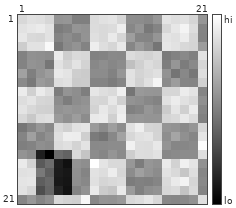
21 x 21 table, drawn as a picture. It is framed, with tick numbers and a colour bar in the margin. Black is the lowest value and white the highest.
Mirror symmetry: none. Odd patch: lower, in the bottom left. Average level on the scale: 70%. Ninth with the lowest average: bottom left.
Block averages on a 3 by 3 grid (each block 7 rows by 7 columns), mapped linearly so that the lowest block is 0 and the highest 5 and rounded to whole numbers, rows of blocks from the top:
5 5 5
5 5 5
0 5 5
